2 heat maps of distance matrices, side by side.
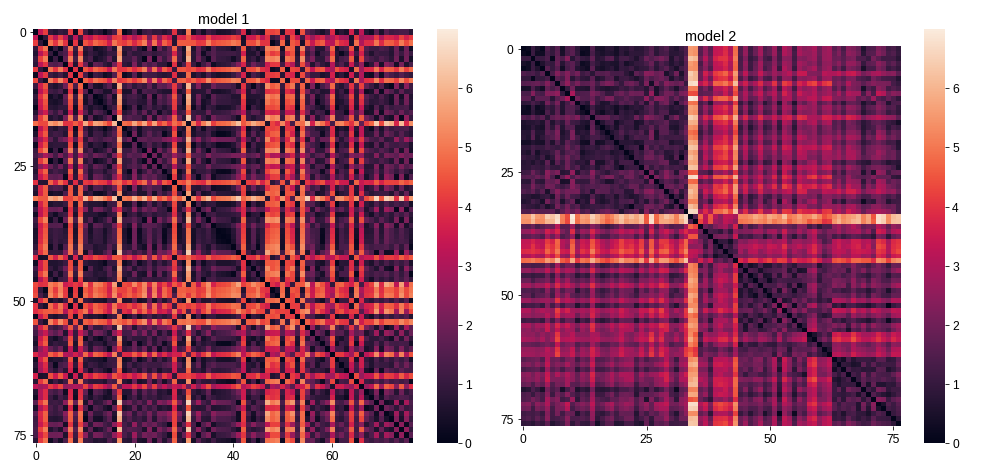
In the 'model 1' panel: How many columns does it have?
77
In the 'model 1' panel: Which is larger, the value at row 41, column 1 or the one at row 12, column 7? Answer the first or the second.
the second
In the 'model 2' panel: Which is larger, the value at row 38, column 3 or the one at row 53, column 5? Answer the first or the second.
the second
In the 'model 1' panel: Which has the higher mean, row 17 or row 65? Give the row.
17
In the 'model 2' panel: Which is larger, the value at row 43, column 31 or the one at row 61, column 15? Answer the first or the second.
the first
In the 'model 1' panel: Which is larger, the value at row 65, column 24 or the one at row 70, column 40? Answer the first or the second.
the second
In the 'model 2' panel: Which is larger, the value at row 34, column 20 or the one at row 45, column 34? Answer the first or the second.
the first
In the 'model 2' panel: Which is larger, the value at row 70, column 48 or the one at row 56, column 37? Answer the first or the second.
the second
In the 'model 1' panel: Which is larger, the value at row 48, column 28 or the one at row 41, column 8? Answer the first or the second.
the second
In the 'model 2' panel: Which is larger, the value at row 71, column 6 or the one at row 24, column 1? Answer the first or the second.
the first
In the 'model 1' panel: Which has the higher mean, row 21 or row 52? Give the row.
52
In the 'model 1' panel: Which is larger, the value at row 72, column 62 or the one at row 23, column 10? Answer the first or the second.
the second
